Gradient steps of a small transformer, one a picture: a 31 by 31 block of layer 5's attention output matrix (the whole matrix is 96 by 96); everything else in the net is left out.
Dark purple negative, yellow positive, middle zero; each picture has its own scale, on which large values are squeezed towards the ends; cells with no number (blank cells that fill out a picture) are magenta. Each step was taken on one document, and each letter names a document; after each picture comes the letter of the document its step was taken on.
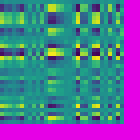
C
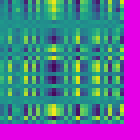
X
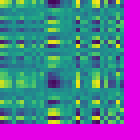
C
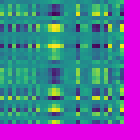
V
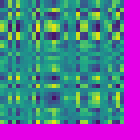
V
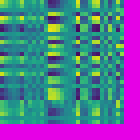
C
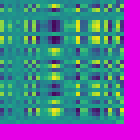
X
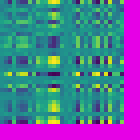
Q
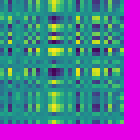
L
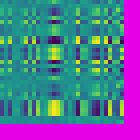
X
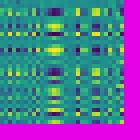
V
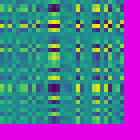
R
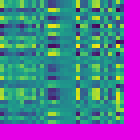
C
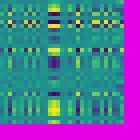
R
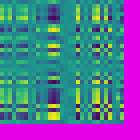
R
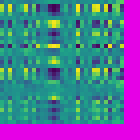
R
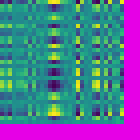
R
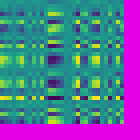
C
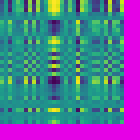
Q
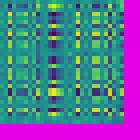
L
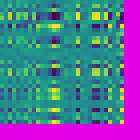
V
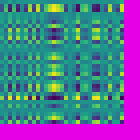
V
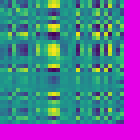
Q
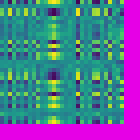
L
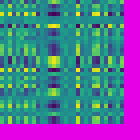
R
